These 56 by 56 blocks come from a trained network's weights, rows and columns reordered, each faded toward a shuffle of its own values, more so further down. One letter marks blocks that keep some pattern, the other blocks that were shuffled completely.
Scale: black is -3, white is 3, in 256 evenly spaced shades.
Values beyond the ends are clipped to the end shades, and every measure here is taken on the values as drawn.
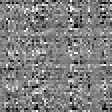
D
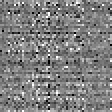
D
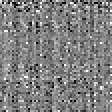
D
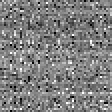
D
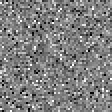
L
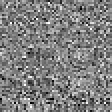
D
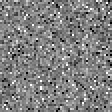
L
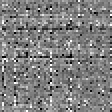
D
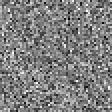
L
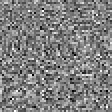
D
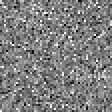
L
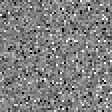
L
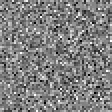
L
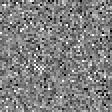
L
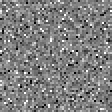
L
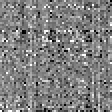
D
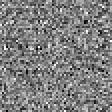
D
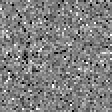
L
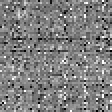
D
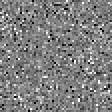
L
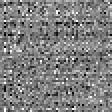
D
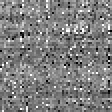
D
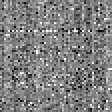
D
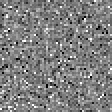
L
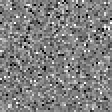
L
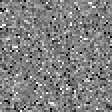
L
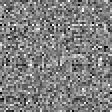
D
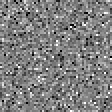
L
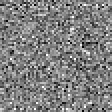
D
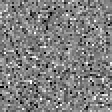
L
